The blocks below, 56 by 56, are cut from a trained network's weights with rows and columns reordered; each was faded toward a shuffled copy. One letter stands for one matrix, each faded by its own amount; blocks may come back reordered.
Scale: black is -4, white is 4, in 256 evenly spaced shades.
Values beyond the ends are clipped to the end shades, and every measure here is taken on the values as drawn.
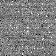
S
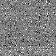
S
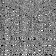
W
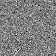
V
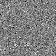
V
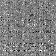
W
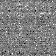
S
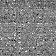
S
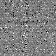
S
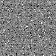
S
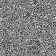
V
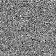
V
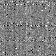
W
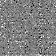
S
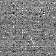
S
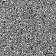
V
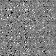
S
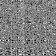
W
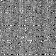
W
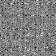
W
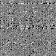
W
